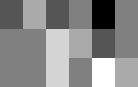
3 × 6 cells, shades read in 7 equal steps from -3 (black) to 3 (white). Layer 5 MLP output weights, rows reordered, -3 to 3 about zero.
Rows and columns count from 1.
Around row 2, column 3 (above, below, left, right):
-1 2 0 1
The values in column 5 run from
-3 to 3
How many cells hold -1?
3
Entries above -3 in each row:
5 6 6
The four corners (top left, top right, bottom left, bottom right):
-1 0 0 1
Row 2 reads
0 0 2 1 -1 0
